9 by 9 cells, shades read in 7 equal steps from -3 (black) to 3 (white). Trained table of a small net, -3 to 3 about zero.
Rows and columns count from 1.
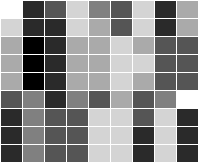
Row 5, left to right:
1 -3 -2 1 1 2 1 -1 -1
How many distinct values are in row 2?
4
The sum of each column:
1 -13 -14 4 9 11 2 -1 -4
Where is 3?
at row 1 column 1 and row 6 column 9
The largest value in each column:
3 0 -1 2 2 2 2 2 3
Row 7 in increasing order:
-2 -2 -1 -1 -1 0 2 2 2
